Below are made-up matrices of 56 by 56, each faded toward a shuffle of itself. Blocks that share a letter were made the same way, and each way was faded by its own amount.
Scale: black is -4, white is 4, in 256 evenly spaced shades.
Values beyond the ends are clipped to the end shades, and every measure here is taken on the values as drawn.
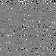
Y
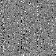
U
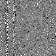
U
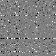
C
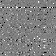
C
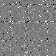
Y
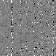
Y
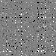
Y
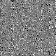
U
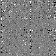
Y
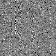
U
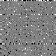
C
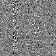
U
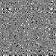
C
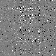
Y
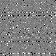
C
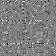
C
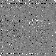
Y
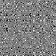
C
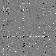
Y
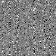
U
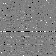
C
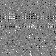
C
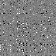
Y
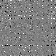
Y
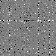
Y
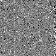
U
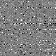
C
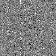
U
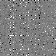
Y
